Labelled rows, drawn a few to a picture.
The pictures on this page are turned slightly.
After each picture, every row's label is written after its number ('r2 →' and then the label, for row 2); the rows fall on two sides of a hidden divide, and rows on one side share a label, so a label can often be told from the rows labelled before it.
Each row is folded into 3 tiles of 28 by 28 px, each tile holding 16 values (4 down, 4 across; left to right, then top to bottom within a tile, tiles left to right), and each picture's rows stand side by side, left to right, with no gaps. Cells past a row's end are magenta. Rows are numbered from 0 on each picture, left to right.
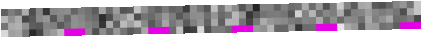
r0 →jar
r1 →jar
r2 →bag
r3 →jar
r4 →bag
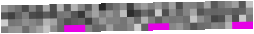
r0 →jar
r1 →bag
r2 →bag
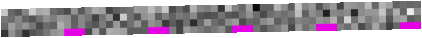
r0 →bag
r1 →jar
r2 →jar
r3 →jar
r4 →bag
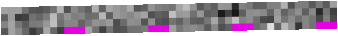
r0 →jar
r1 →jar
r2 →jar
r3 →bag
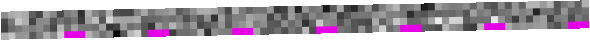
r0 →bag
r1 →jar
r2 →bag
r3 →jar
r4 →jar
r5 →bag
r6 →bag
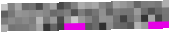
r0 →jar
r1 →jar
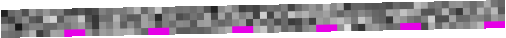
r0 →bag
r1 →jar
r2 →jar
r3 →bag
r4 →bag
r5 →bag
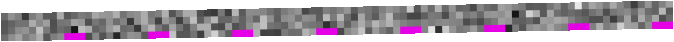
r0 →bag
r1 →jar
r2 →jar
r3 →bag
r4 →jar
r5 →bag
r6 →jar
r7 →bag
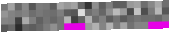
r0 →jar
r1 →bag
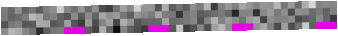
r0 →jar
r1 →jar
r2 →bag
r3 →jar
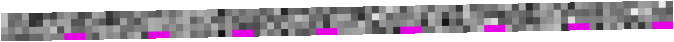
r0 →jar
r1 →jar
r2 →bag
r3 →jar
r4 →jar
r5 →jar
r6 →jar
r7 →jar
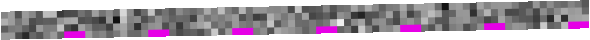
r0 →bag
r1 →bag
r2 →jar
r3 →bag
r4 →jar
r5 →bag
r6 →bag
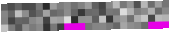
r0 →jar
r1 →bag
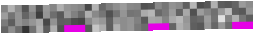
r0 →jar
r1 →bag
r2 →jar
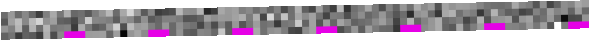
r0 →jar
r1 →bag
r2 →jar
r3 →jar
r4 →jar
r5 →bag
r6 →jar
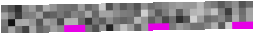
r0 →bag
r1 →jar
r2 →bag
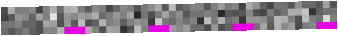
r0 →jar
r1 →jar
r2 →jar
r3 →bag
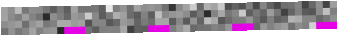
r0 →bag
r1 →bag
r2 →bag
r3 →bag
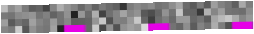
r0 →jar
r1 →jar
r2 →jar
